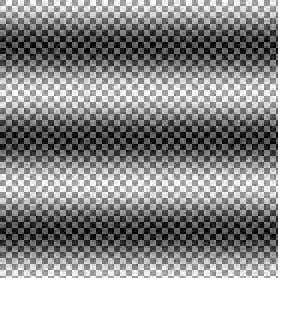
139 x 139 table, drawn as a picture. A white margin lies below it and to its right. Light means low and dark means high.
Slope: none. Stripes: horizontal, repeating 3 times. Seam: none.
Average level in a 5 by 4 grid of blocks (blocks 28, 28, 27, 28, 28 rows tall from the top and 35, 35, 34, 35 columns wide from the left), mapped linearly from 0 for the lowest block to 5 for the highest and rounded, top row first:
3 3 3 3
0 0 0 0
5 5 5 5
0 0 0 0
3 3 3 3
